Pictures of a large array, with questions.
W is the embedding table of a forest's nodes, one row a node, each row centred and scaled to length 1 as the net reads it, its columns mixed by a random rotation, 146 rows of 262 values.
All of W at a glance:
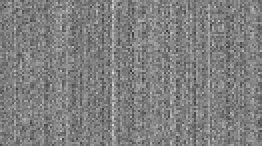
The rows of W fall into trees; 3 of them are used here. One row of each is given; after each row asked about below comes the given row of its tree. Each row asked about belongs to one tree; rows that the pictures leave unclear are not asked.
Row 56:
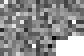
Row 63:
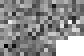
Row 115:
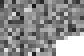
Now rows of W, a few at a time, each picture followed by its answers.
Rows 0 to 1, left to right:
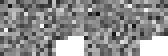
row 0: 56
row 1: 63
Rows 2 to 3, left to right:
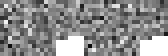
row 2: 115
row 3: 63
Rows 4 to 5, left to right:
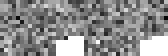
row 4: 63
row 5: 115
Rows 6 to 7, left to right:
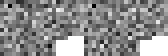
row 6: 56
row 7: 56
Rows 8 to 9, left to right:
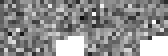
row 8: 115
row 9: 63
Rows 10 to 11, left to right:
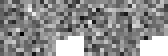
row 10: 115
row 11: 115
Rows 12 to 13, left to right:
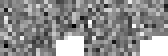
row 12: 115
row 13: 115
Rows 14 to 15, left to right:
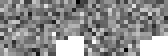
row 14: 63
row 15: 115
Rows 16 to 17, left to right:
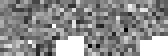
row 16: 56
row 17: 63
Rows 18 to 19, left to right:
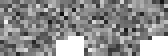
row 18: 115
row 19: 63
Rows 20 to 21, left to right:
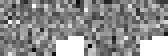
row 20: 63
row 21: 63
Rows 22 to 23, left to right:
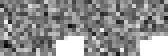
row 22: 115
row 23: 115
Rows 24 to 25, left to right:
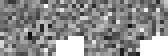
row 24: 63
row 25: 56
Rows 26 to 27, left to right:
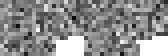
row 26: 63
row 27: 63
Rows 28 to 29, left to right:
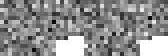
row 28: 63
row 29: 63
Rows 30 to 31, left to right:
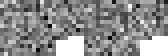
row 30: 56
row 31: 63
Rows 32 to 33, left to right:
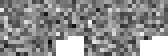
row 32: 115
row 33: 115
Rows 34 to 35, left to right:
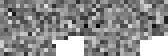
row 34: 63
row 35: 115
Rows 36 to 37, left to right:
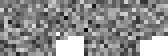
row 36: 115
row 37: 56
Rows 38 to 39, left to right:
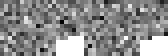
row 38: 115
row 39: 63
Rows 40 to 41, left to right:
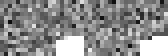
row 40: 115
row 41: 63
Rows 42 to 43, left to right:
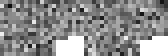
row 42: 56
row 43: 63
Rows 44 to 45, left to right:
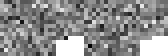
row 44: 63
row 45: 63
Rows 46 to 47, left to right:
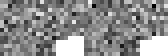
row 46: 56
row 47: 56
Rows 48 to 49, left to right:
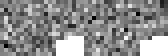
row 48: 115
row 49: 63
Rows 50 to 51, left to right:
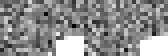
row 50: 115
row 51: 115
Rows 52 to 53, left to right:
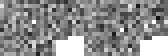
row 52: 56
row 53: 63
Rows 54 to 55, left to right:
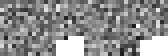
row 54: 63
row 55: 56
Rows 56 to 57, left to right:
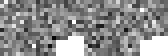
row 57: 63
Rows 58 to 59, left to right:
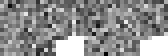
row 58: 56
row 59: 115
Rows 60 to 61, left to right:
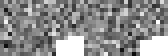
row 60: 115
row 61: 56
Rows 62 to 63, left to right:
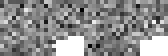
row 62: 115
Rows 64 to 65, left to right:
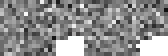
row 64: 56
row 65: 115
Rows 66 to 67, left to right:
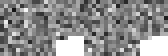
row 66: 115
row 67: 115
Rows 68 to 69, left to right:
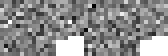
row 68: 63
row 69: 56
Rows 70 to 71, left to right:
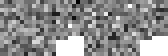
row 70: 63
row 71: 63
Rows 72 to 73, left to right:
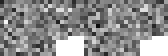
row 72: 115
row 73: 115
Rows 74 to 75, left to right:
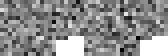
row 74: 63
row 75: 56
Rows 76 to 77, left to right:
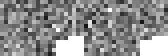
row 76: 56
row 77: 115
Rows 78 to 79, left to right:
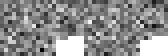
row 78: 115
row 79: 115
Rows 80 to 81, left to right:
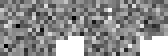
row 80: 63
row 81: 115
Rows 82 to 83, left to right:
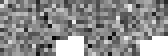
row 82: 56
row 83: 63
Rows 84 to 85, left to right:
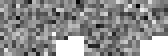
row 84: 63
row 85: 63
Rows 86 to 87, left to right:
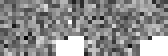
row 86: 63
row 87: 63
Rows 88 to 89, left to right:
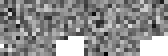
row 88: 63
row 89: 115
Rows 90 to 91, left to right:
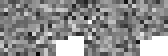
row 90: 63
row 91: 115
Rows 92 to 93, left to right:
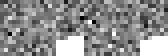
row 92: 115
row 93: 115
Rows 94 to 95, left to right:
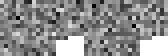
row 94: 63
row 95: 56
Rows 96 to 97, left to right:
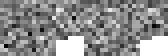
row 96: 63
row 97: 115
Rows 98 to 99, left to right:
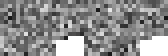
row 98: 63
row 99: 115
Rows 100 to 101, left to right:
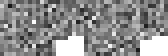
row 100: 56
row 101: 115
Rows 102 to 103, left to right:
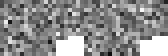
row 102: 115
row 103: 63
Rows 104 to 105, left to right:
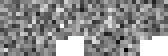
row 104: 63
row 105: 115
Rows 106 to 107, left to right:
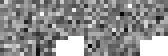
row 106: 56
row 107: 63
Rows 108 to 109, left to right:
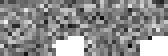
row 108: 115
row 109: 63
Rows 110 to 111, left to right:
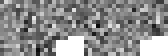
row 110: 56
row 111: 115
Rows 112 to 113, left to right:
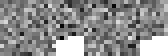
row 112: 115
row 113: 56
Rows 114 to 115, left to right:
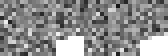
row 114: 115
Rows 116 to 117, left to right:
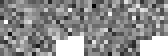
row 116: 115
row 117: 56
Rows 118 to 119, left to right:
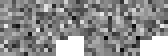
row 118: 63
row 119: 56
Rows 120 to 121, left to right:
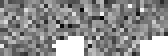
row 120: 115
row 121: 63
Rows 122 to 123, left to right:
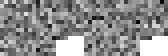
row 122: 56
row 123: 63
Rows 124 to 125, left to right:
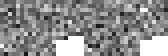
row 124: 63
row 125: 63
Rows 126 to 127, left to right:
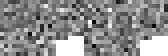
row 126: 63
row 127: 115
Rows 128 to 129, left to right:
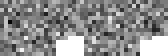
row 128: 115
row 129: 115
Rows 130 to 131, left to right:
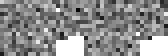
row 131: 63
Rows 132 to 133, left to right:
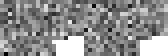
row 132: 63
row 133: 56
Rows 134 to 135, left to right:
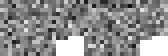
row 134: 63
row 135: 56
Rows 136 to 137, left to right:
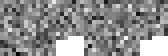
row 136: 115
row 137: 63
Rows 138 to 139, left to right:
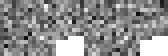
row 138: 63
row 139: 63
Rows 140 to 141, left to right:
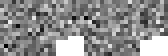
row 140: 63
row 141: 115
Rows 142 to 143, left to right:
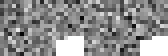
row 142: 115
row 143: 56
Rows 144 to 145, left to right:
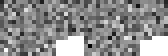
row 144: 115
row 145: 63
